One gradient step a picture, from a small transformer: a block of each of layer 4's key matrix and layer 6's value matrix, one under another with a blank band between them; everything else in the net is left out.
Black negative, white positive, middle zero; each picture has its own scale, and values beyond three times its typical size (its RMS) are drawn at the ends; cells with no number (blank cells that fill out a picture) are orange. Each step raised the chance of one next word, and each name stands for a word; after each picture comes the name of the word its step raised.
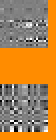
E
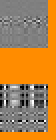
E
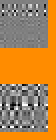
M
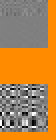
M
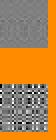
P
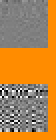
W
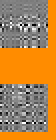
P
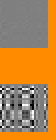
M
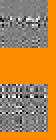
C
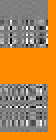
C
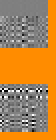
W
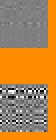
W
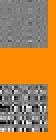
C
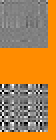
P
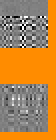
C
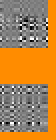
P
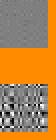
M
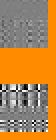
E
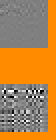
W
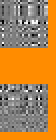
C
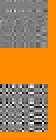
P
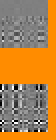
E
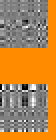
E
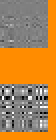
C
